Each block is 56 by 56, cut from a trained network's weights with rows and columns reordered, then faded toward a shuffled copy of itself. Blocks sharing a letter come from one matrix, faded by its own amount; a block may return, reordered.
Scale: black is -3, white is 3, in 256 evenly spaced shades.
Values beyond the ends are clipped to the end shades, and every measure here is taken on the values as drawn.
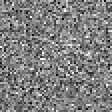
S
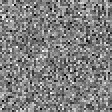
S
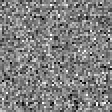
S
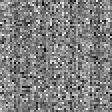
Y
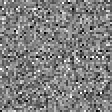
S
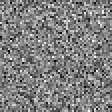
S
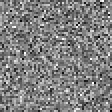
S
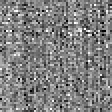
Y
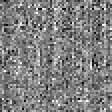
Y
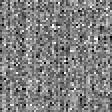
Y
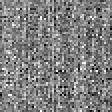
Y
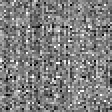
Y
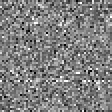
S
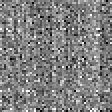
Y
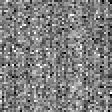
Y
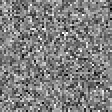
S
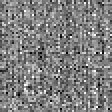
Y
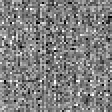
Y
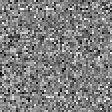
S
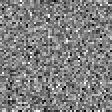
S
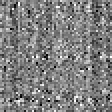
Y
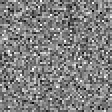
S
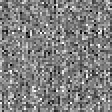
Y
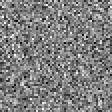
S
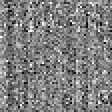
Y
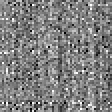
Y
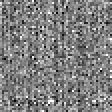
Y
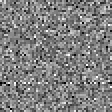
S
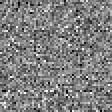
S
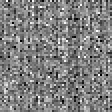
Y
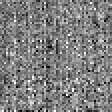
Y
